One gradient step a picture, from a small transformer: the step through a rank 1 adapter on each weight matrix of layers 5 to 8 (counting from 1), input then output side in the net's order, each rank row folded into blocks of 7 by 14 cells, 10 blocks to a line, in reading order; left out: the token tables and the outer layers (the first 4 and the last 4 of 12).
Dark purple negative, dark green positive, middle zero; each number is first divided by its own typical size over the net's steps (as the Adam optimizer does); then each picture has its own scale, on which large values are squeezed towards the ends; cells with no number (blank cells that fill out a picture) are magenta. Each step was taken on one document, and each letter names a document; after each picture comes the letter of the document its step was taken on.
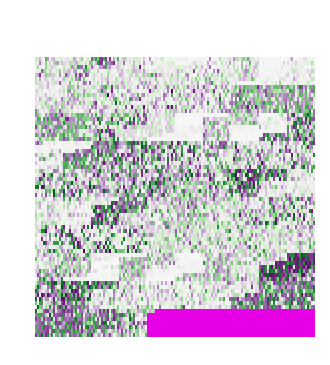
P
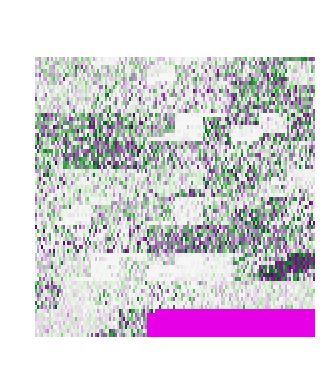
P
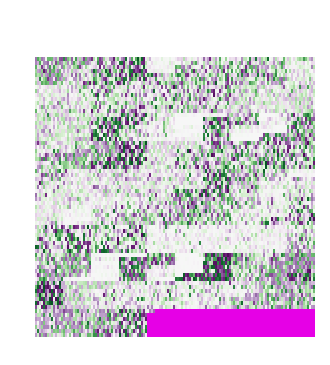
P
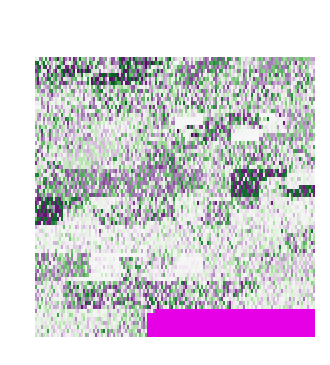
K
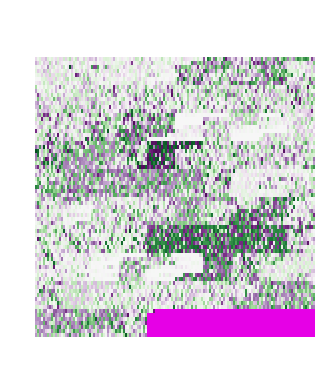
P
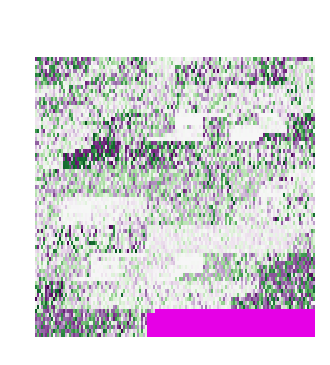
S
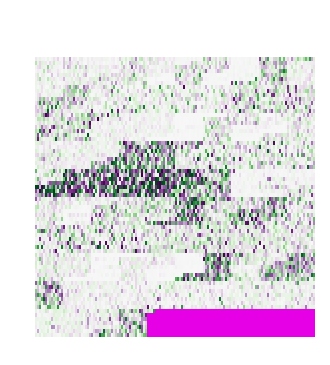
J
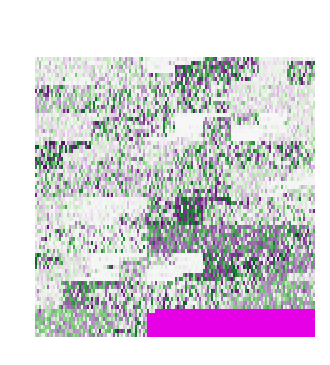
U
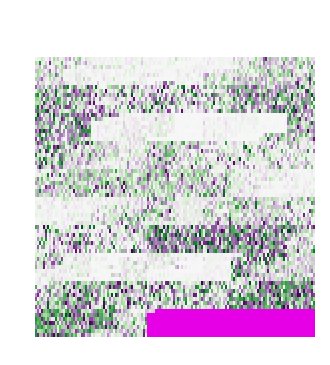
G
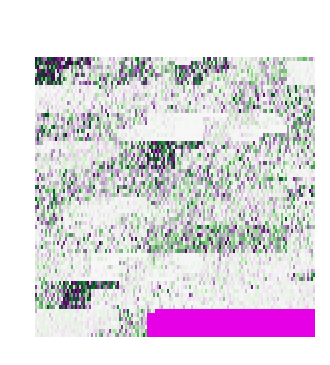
J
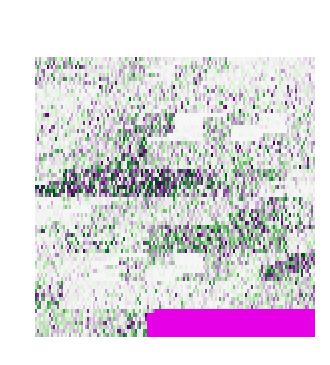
J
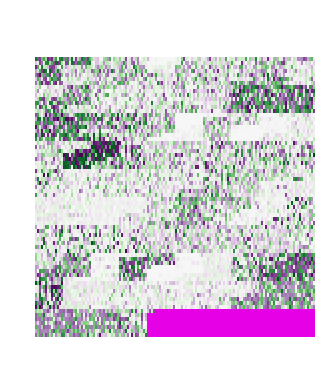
S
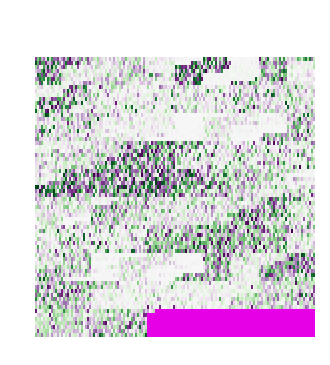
J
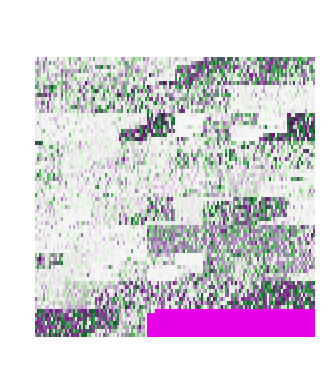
K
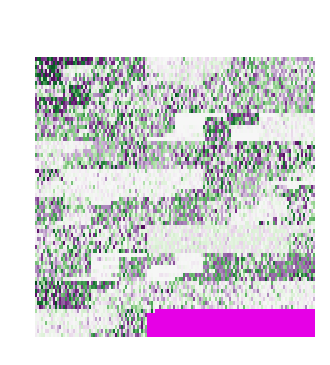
P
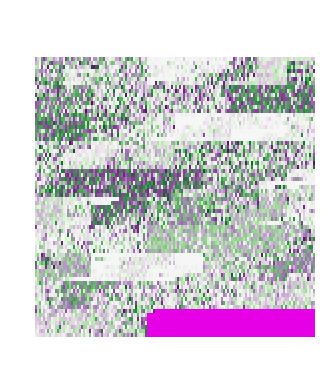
U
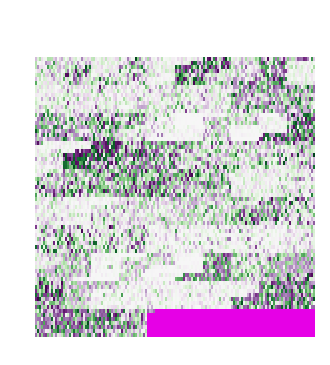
S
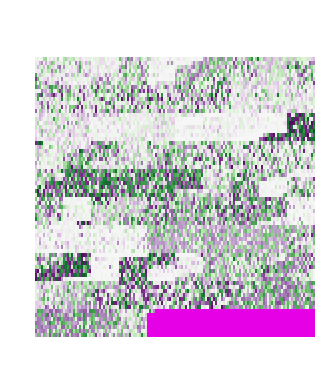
K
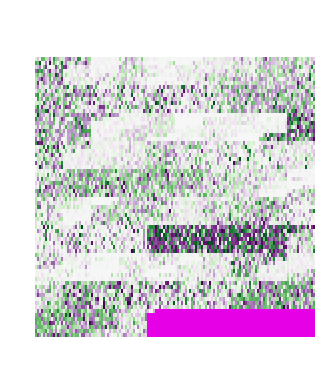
G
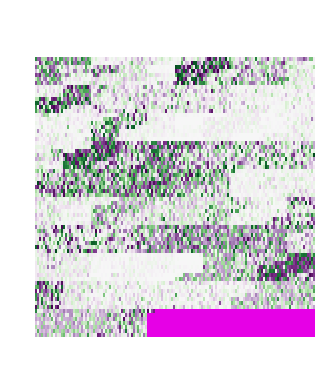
S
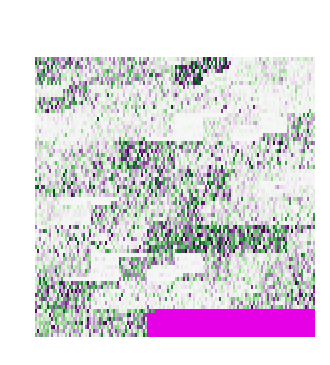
J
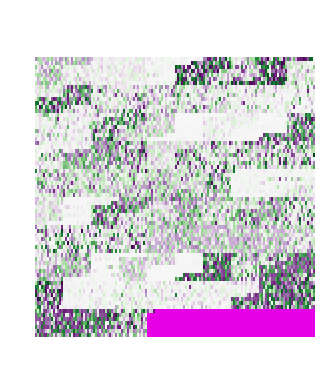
S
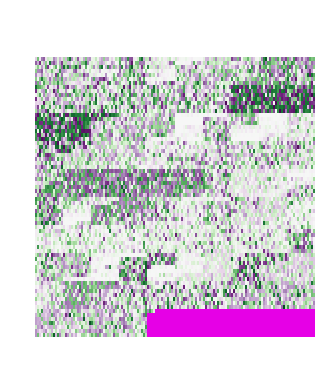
U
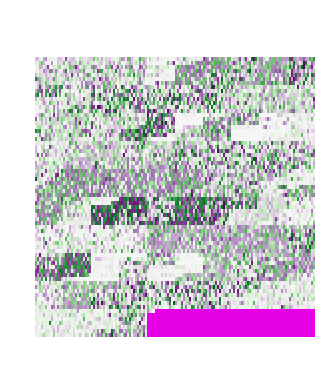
K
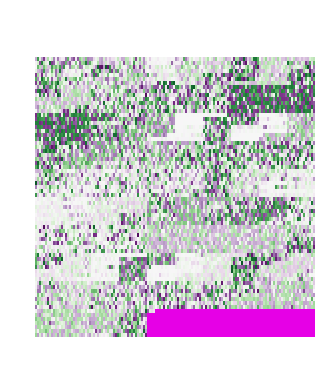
U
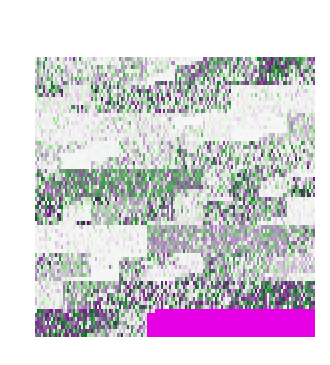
K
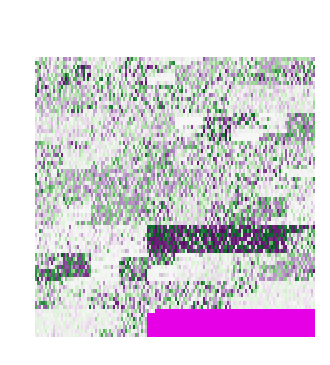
K
